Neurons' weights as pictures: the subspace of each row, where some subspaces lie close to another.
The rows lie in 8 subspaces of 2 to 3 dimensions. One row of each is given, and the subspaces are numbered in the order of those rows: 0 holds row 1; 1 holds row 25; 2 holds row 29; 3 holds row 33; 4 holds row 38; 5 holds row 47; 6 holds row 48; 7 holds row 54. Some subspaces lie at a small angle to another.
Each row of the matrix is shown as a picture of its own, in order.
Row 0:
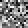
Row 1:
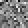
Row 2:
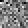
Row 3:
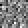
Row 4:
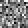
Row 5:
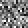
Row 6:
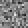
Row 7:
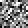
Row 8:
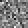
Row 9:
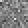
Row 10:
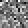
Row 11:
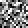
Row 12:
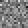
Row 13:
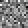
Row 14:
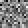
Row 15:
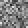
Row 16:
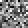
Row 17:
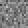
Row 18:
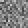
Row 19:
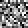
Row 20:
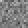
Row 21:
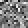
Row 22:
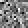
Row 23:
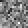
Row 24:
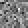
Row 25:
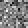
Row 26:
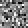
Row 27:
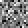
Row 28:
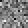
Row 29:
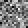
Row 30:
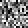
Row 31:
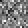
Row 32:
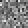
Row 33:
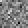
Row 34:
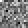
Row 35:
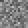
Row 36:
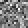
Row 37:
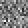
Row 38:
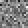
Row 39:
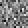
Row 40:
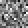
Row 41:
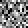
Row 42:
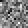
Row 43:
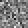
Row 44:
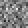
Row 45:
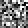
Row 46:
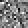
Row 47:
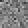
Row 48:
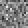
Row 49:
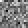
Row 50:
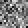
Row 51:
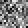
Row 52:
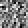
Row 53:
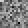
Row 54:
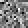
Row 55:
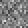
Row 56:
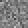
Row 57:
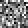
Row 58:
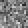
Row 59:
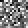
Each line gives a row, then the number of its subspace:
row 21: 0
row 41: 2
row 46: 7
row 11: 3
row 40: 4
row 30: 0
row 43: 7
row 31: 1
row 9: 5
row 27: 1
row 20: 1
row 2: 5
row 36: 0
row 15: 2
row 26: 6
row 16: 2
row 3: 6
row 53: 3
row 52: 6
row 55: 1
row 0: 2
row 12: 4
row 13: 4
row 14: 4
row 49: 1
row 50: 2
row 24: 7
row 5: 5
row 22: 7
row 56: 7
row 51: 2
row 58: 3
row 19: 4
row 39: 0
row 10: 0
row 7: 3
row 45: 6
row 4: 6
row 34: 1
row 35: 3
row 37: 5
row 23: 3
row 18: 5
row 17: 6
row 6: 6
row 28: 5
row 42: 3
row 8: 7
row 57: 6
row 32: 0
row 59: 3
